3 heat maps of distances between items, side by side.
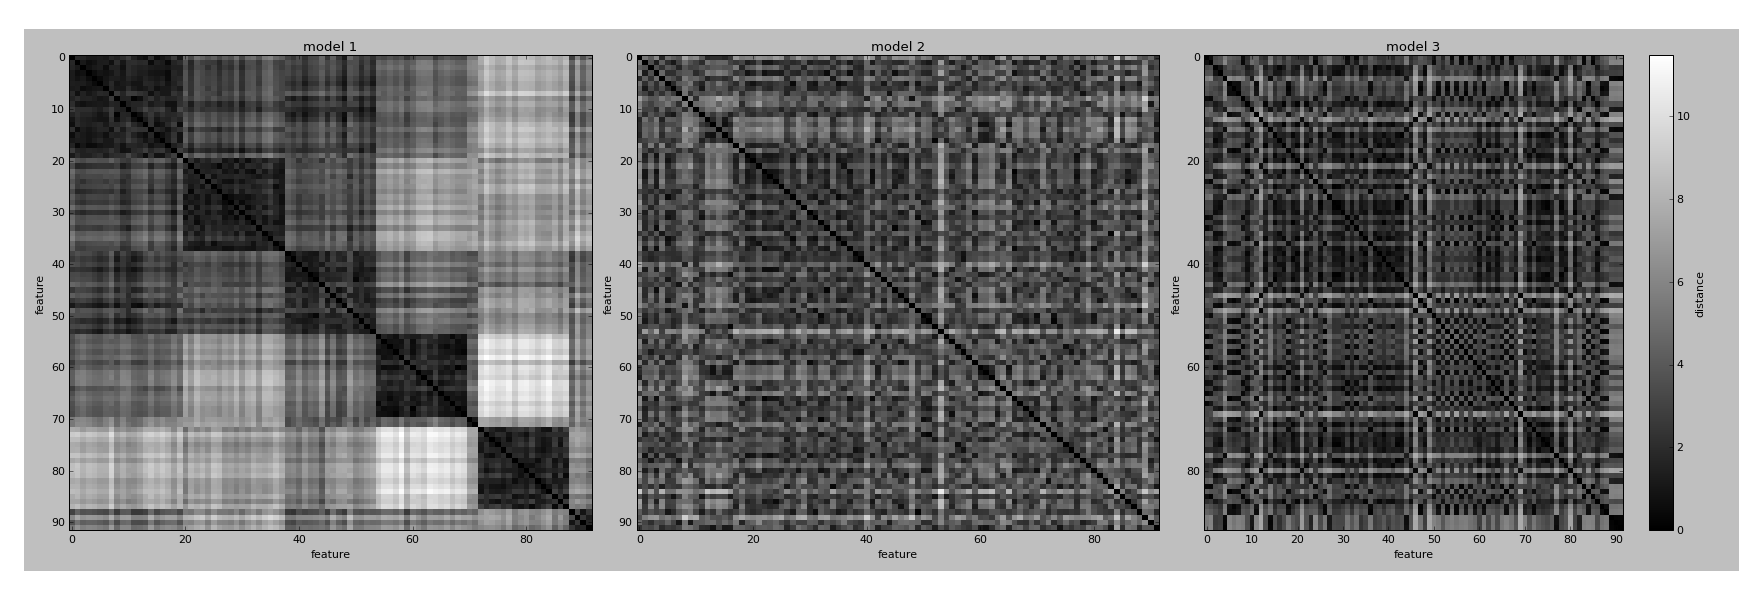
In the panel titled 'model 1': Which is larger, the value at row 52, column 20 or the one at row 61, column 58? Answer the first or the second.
the first
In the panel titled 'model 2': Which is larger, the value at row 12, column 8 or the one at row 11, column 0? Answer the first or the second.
the first
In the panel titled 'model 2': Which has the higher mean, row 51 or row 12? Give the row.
12
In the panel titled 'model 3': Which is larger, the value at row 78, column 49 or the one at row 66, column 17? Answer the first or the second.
the first
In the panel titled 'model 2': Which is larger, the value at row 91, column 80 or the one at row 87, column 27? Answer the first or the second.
the first
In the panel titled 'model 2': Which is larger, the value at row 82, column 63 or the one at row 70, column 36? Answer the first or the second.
the second
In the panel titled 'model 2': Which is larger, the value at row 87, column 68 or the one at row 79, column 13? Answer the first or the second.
the second
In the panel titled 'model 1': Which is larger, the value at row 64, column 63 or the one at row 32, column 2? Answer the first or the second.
the second
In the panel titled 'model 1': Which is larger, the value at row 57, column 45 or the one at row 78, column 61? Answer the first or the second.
the second
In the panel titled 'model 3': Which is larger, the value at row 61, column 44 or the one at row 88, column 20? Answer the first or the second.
the first
